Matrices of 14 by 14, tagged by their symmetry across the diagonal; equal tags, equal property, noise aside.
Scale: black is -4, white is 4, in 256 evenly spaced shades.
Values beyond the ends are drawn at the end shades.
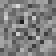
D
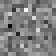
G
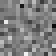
G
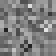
G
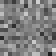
G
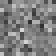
G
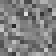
G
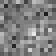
D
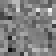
G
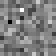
G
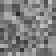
G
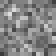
D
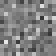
D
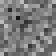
D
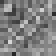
D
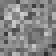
D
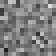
G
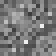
D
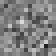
D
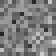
D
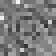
D
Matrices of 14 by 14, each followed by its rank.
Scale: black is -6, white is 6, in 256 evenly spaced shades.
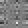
two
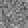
full rank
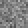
full rank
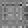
two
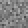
full rank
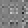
two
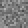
full rank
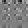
two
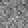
full rank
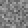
full rank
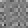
two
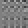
two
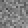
full rank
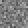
full rank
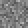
full rank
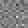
two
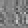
two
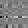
two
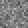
full rank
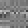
two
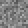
full rank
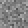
full rank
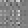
two
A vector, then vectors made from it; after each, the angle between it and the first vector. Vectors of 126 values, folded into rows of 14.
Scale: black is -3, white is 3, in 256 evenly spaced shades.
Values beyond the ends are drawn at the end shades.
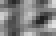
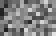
orthogonal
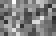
partly opposed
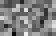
partly aligned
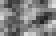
nearly parallel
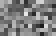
orthogonal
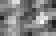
nearly opposite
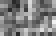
partly aligned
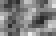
nearly parallel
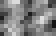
nearly opposite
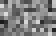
orthogonal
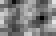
nearly parallel
